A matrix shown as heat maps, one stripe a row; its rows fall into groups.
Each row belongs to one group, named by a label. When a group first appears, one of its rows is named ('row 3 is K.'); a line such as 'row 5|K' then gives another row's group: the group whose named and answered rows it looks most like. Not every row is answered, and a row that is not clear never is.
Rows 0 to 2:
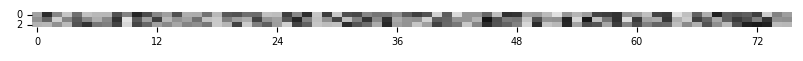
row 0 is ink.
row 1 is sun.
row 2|sun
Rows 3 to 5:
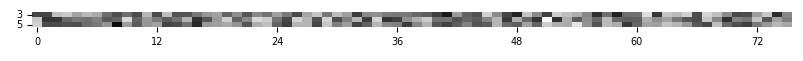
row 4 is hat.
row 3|ink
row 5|hat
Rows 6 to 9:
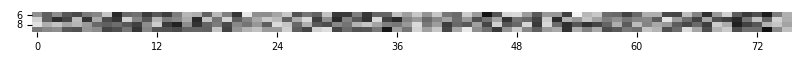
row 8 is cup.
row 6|sun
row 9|sun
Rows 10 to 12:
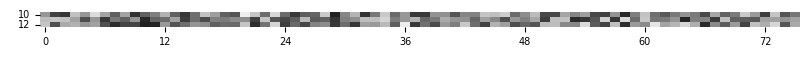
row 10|ink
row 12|ink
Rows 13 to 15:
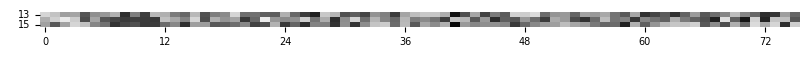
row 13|sun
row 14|cup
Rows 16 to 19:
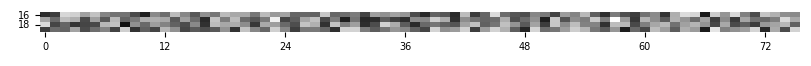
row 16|ink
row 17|hat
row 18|hat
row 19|ink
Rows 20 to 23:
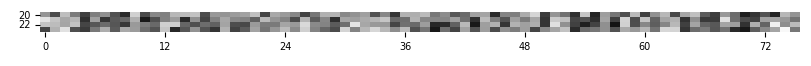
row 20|sun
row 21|cup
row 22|cup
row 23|cup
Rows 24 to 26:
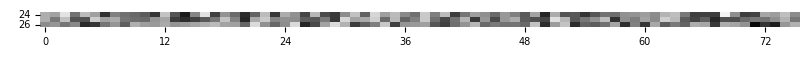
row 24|cup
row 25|cup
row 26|sun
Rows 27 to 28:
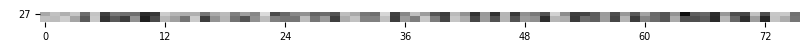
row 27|cup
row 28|cup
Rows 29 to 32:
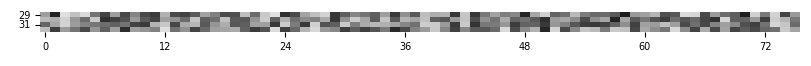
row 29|ink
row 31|cup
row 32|hat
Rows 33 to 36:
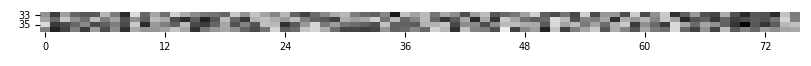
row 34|cup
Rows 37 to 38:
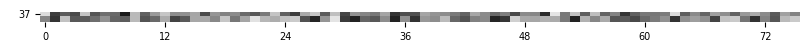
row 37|hat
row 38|sun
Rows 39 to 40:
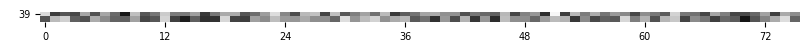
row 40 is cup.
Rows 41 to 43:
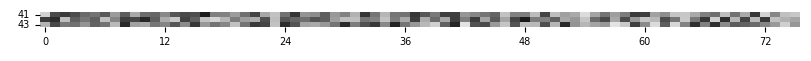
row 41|hat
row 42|ink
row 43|hat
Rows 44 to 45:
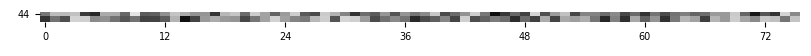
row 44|sun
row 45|ink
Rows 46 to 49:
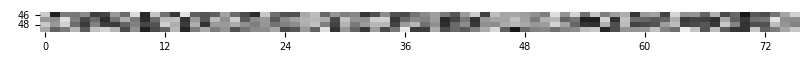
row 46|hat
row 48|cup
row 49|ink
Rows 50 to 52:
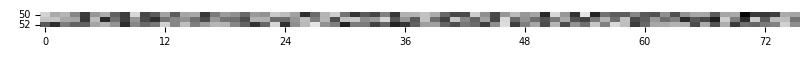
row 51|cup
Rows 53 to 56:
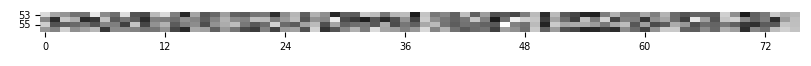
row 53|cup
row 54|sun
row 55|hat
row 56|cup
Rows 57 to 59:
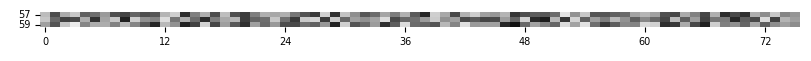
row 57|ink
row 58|hat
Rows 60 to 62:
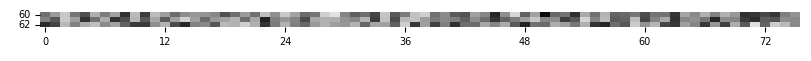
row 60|sun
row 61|sun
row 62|ink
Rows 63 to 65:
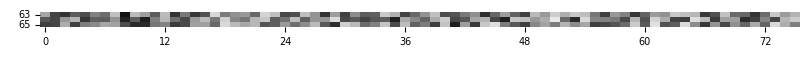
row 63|hat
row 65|ink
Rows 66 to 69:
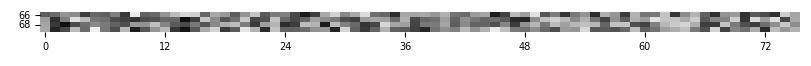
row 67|ink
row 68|hat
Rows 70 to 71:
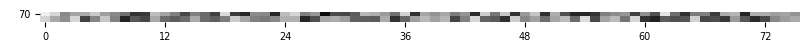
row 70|cup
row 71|sun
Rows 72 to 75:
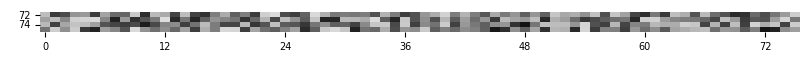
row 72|hat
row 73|cup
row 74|ink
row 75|sun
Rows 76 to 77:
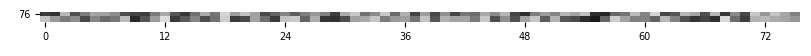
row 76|ink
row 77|cup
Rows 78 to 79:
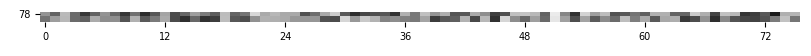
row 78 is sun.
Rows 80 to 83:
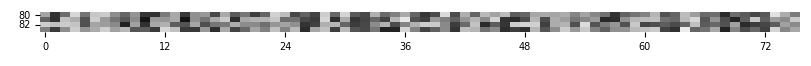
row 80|ink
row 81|ink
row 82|sun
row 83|ink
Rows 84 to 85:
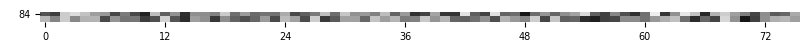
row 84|ink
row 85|cup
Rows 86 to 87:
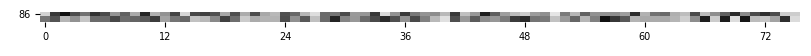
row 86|hat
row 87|ink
